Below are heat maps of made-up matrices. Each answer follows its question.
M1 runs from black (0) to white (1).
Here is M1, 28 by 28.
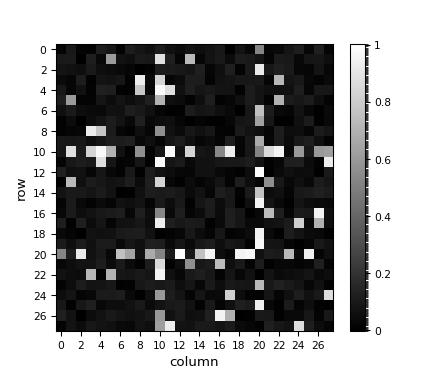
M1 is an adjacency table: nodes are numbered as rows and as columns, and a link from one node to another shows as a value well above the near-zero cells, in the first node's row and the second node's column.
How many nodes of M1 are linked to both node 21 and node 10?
2
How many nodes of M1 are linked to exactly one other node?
12
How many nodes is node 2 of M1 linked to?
1
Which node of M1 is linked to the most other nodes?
node 10
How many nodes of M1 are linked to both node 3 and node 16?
1
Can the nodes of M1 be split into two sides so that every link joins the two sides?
no
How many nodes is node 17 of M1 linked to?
3
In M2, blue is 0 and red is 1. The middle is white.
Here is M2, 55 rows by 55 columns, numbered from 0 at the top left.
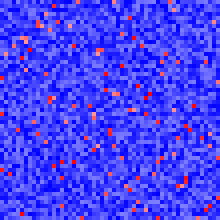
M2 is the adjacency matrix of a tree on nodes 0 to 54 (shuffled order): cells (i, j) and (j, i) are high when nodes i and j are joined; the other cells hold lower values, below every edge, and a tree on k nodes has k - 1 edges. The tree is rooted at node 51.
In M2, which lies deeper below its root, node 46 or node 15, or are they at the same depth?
node 46
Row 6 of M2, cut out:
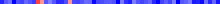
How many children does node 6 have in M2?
2
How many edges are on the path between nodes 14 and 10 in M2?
4
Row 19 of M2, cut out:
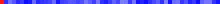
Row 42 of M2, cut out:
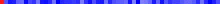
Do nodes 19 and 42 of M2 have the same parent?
yes
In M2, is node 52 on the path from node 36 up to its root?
yes
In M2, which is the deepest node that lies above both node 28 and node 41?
36
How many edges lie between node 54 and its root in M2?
4
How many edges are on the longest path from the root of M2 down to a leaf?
5
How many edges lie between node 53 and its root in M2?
5
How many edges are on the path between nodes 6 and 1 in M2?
7
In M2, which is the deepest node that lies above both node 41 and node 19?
36
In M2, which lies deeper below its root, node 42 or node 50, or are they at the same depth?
node 42
